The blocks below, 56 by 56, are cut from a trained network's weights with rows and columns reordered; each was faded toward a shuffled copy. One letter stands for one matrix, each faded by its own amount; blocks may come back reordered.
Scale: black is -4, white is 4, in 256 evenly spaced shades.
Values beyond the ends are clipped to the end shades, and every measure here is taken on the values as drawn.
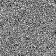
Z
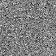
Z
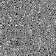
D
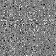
D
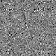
D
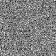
Z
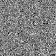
Z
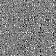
D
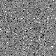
D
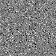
D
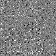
D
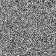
Z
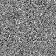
Z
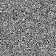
Z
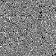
D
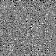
D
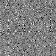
D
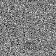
Z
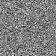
Z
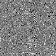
D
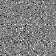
D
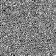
Z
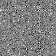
D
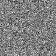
Z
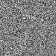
Z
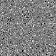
D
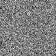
Z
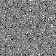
D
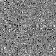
D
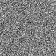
Z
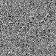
Z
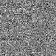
Z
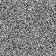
Z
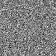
Z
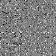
D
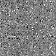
D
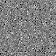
D
